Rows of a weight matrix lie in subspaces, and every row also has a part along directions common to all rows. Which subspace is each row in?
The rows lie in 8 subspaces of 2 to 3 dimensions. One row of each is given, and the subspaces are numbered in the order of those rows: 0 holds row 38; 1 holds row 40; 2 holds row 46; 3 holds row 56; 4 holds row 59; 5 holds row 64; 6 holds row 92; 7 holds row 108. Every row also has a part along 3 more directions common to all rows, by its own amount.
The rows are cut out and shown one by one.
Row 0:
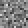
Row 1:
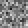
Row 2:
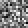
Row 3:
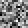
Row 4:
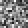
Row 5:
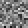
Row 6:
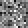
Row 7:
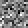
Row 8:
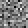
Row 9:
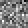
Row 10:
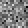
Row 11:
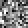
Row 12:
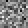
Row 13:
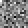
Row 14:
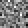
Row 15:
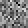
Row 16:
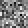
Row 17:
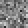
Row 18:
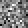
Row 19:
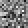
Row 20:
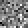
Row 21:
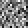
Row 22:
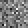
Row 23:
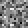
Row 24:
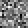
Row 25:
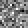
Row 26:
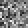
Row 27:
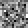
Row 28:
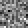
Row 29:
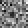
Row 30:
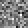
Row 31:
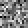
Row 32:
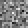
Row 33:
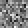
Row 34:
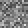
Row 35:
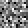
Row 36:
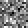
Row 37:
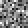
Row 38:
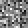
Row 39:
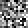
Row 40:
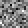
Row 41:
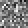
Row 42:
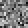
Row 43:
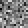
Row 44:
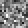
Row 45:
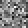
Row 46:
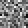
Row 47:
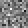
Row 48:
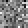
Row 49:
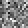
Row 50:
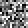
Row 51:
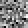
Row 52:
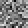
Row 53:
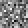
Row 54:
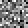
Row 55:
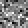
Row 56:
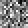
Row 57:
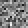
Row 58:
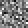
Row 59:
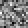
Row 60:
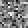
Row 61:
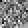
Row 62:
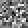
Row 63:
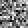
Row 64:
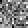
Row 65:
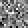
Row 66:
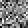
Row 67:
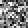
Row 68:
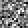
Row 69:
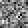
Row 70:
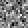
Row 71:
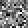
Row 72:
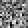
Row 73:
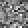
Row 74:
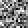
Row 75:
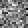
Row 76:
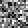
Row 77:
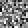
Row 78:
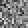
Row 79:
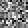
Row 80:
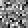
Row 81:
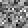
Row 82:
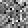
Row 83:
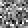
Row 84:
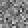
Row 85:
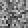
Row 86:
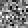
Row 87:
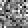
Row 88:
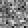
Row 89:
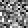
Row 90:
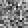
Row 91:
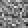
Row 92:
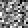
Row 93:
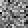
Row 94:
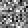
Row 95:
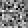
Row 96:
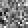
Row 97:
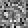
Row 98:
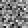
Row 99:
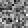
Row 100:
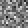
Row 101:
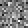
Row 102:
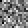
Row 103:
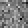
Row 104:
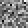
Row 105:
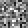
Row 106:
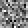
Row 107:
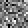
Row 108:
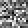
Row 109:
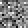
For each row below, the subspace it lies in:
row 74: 1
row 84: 2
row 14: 2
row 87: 4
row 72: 7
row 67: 4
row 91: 2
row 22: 2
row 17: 6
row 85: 5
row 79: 5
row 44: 0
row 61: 3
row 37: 1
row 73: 6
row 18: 4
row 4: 6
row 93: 5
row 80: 7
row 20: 6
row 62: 7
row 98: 6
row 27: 0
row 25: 1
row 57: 7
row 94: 3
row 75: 4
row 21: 1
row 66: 3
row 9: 1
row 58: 4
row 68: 1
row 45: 2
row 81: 3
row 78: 1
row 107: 3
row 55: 0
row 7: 1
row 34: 1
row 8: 2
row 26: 1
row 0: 0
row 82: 3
